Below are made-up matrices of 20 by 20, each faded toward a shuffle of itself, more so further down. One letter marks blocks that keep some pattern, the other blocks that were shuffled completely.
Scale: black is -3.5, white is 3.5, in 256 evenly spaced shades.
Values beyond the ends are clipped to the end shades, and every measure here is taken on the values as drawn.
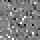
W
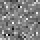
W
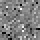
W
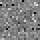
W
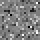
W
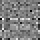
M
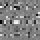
M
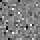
W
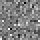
W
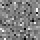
W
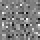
M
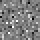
W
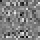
M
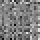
M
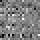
M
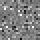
W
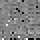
M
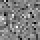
W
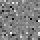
W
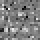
M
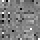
M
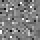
W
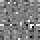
M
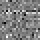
M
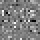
M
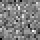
W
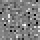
W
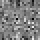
M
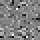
M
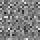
M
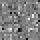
M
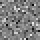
W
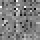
M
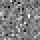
W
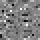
M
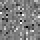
W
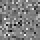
W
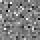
W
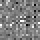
M
